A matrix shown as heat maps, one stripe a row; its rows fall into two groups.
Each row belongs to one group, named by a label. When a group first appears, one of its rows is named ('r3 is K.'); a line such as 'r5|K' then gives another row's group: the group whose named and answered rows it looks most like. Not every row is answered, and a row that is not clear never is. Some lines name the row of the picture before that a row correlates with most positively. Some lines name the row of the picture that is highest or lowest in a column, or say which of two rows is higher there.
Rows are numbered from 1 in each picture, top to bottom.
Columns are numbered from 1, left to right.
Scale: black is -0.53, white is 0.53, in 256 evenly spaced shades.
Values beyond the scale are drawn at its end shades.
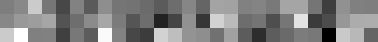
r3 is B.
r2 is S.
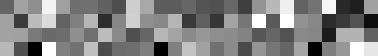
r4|S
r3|B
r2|S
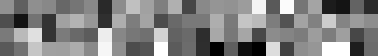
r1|S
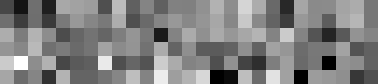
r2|B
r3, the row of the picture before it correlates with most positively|1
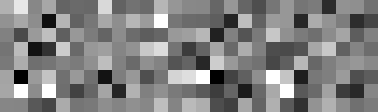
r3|S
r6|S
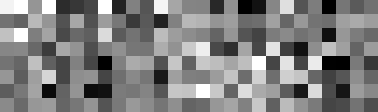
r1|B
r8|S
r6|S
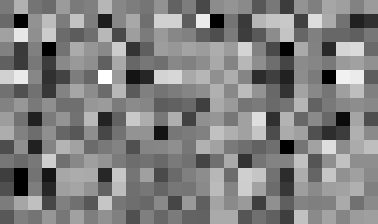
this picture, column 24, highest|11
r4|B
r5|B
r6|B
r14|B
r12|S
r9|S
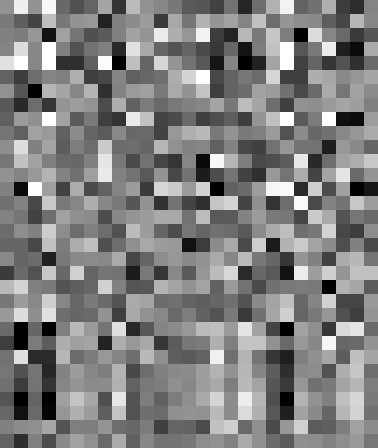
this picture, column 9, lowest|5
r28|B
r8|B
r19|B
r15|S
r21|B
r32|B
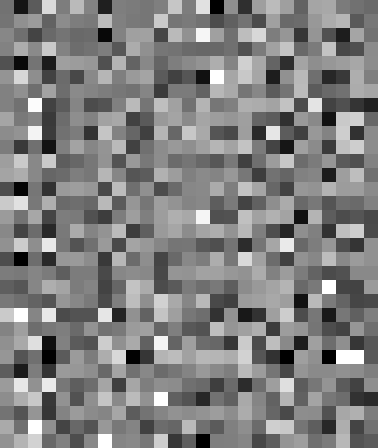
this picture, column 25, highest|26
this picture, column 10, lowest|26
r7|S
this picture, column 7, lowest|10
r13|B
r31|S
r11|B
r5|B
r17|B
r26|B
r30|B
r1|S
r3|S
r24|S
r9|B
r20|S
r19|B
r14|B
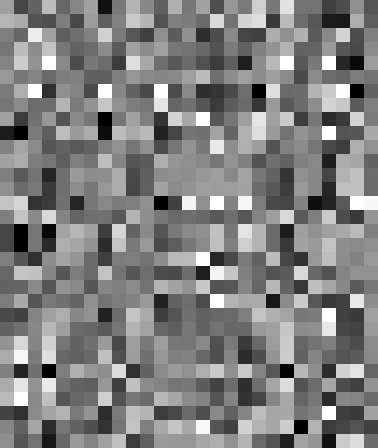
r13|B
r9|S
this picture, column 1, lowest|10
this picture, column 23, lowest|15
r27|B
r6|S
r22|S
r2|S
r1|S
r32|B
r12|B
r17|B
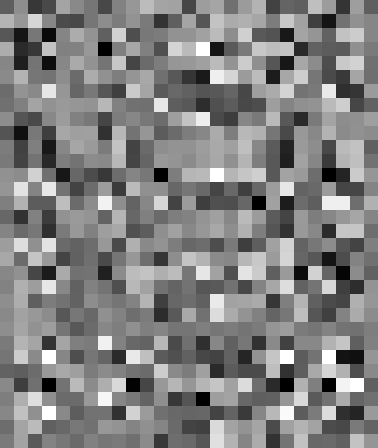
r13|S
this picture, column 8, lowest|4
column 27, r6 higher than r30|No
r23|S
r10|B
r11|B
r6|S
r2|S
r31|S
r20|S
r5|B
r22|S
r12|B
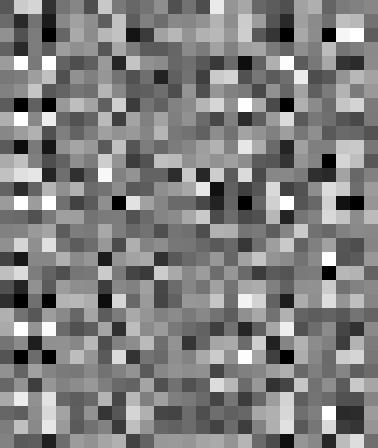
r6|S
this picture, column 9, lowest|15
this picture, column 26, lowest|15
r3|B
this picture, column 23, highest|1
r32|B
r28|S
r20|B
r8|B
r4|B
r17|S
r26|B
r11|B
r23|S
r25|S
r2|B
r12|B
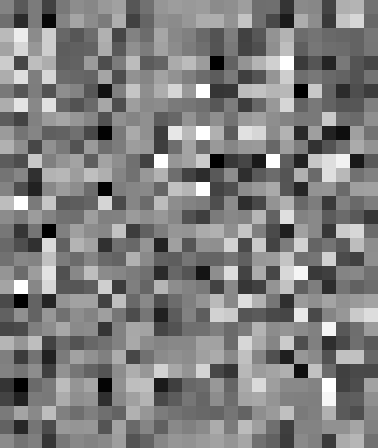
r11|S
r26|B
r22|B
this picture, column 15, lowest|20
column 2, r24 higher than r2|Yes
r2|B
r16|S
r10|S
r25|S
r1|B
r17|B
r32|B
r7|S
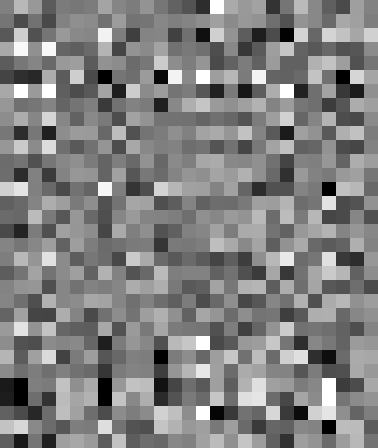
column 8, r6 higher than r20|No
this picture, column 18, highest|29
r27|S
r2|B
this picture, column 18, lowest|7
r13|B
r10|B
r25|S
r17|B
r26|S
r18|S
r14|B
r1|S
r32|B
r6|S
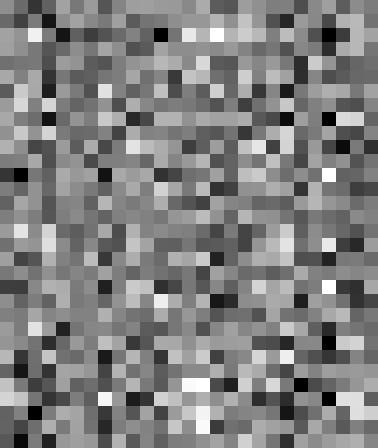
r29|B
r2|B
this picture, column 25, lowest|11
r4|B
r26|S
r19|S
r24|S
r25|B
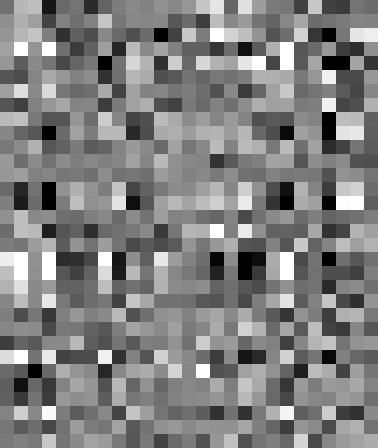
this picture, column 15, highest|27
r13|B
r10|B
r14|B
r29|B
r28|B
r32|S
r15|B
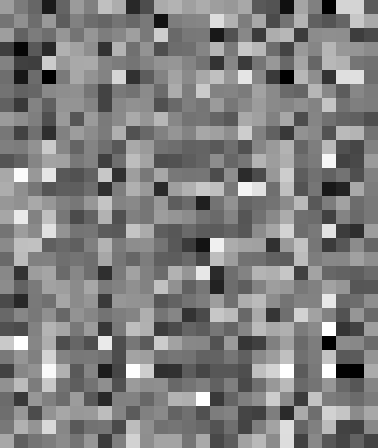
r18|S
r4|B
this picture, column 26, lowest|27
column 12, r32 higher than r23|Yes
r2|S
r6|B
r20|S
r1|B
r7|S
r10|B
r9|S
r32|S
